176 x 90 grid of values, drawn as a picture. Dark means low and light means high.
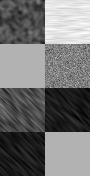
It is made of 4 by 2 panels. Panel 1,1: low, blotchy. Panel 1,2: very high, streaked across, faint in contrast. Panel 2,1: high, flat. Panel 2,2: middling, fine-grained. Panel 3,1: low, slanting down to the right. Panel 3,2: very low, slanting down to the right, faint in contrast. Panel 4,1: very low, slanting down to the right, faint in contrast. Panel 4,2: high, flat.
